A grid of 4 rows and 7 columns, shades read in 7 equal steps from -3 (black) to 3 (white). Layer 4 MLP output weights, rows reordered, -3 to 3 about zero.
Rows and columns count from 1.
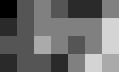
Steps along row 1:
up up down down same up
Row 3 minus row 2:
1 0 1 0 -1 0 0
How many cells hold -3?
1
